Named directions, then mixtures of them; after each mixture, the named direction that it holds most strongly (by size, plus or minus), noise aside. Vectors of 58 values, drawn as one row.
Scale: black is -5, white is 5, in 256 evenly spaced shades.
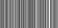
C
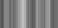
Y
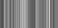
Y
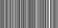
C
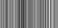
C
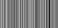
C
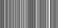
C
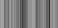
Y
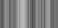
Y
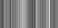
Y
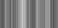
Y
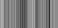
Y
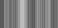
Y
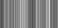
Y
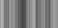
Y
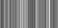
Y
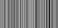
C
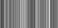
Y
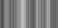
Y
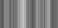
Y
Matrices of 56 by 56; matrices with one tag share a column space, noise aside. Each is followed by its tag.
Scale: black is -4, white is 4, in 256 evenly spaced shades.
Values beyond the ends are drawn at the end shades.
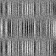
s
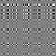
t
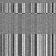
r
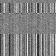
r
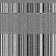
r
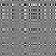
t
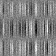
s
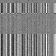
r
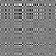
t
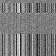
r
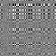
t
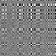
t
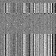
r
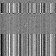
r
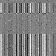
r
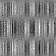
s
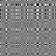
t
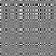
t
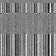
r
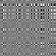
t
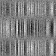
s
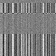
r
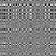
t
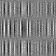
s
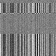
r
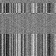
r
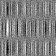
s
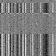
r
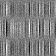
s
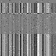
r
